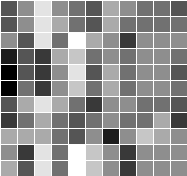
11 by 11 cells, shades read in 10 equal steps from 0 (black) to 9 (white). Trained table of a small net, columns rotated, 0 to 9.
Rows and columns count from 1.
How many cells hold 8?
7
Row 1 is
3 5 8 5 4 3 6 5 4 4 3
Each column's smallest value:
0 2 2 4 3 2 1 2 4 4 2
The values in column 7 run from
1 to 6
